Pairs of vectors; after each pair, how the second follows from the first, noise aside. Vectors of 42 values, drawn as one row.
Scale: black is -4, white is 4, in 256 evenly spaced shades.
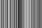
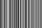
sign-scrambled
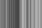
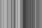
reversed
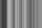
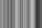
reversed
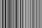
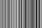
reversed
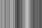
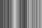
reversed
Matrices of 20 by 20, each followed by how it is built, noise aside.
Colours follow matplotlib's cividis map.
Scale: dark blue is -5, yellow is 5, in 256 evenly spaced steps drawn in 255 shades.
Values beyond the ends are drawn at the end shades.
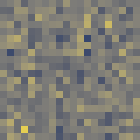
uneven columns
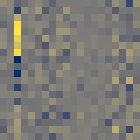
uneven columns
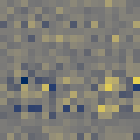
uneven rows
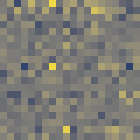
uneven rows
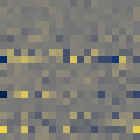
uneven rows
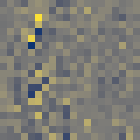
uneven columns
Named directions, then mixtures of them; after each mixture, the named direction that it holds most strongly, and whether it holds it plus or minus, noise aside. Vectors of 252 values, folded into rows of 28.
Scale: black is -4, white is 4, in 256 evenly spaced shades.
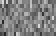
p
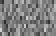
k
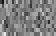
p, minus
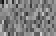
p, minus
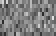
p, plus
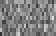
k, plus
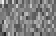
p, plus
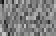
k, plus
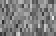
p, plus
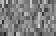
p, plus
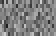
p, minus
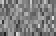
p, plus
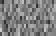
k, plus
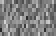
k, minus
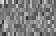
p, plus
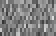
k, plus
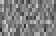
k, minus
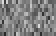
p, plus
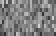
p, plus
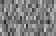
k, plus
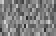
k, minus
